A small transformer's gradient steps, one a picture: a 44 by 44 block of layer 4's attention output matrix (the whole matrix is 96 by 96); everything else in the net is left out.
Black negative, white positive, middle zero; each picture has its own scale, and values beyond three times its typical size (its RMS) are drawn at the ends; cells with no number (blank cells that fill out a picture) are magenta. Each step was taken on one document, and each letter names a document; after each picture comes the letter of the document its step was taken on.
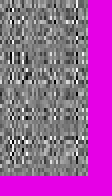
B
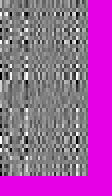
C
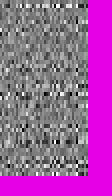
B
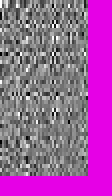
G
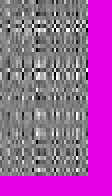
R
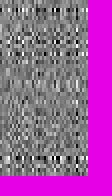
B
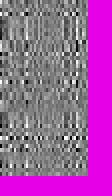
C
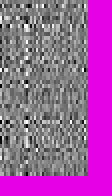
G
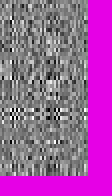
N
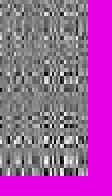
B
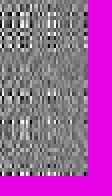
N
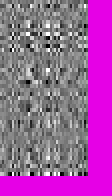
N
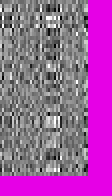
N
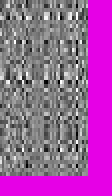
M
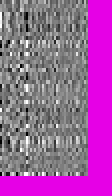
G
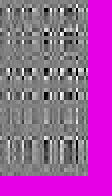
B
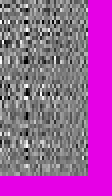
G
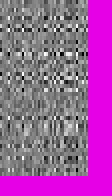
B
